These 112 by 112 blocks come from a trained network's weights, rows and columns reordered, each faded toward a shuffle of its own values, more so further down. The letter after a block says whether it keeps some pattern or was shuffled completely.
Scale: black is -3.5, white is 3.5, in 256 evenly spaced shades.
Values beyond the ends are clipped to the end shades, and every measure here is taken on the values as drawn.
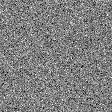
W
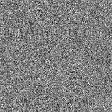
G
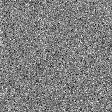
W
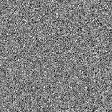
G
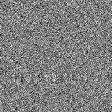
G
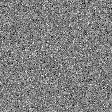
W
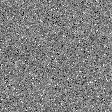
W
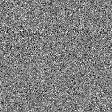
G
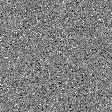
W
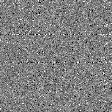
G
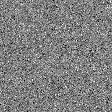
W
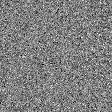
W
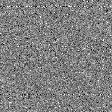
G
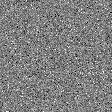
W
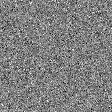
W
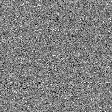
G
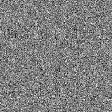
G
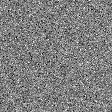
W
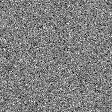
W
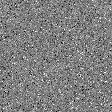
W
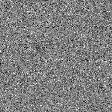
G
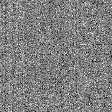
G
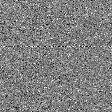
G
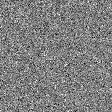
W
